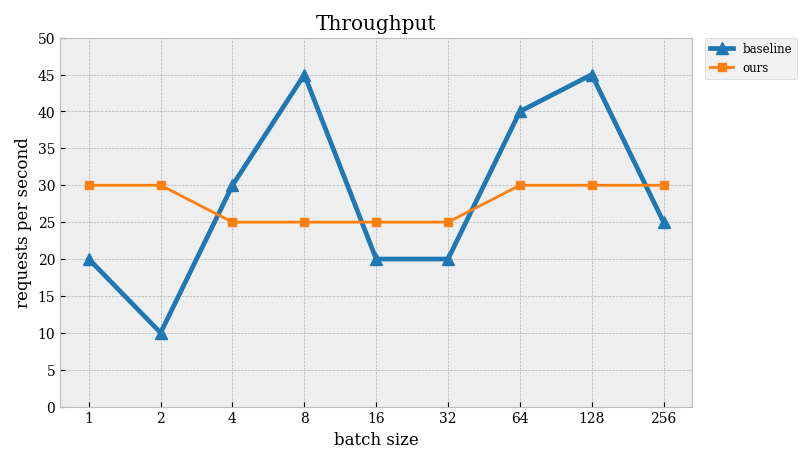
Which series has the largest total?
baseline
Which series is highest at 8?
baseline
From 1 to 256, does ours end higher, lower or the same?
the same
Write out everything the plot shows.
Title: Throughput
x-axis: batch size, ticks 1 2 4 8 16 32 64 128 256
y-axis: requests per second, ticks 0 5 10 15 20 25 30 35 40 45 50
Legend: baseline, ours
Values:
baseline: 20 10 30 45 20 20 40 45 25
ours: 30 30 25 25 25 25 30 30 30
